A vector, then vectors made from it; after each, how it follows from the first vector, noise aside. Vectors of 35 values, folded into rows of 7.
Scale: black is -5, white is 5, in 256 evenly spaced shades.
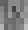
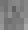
shrunk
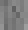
shrunk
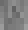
shrunk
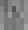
shrunk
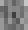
wrapped around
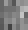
wrapped around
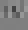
partly zeroed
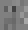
partly zeroed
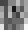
scaled up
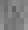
shrunk
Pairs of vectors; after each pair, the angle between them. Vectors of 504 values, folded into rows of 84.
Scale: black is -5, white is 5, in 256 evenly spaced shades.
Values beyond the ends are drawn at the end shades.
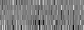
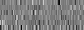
partly aligned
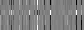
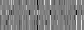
nearly opposite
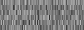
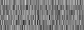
nearly parallel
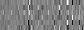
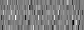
partly aligned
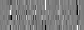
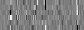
nearly opposite
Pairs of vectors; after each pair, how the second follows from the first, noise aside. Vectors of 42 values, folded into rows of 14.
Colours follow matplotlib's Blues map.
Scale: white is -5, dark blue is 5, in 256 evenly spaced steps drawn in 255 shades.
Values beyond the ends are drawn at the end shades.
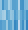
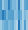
negated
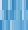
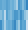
reversed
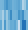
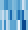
scaled up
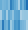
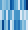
scaled up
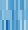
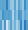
negated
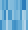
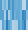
negated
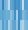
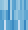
reversed
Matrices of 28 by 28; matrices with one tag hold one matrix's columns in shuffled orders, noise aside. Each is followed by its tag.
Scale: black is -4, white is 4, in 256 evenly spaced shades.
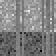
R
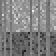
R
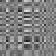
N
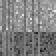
R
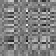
N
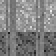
R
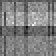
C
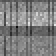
C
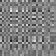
N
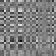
N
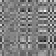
N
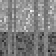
R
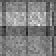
C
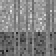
R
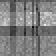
C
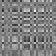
N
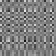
N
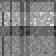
C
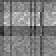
C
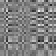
N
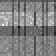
C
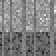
R
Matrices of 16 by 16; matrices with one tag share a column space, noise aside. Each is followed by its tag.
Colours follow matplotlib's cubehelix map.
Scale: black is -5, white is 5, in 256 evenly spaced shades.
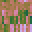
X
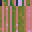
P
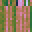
P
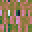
X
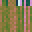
P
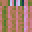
P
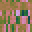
X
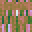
X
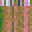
P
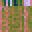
P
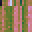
P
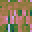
X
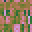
X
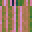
P
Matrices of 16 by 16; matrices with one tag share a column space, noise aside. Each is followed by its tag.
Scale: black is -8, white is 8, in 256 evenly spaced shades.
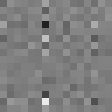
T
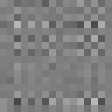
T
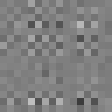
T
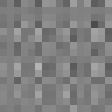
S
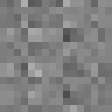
S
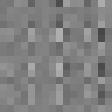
S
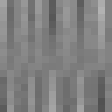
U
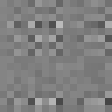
T
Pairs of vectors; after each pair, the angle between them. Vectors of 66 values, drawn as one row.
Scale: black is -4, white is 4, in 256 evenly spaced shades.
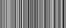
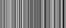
nearly parallel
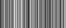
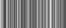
partly opposed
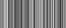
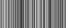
partly aligned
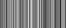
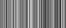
nearly parallel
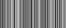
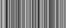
partly opposed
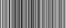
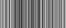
nearly parallel
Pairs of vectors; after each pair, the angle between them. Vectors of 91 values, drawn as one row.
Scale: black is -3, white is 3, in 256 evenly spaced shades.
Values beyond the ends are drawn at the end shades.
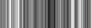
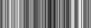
nearly parallel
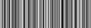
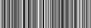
nearly parallel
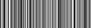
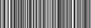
nearly parallel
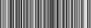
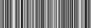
orthogonal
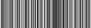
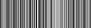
nearly opposite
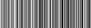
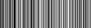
nearly opposite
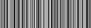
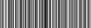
nearly opposite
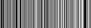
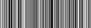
partly opposed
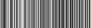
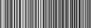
partly aligned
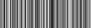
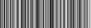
partly aligned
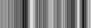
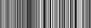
orthogonal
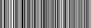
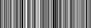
partly aligned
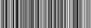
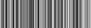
nearly parallel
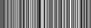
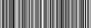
orthogonal
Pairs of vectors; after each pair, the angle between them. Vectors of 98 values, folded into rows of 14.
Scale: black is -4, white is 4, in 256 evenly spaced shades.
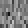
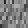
partly aligned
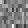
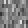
partly opposed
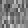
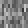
orthogonal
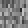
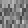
nearly opposite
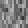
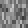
nearly parallel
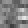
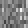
partly aligned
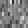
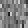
partly aligned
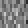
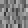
partly opposed
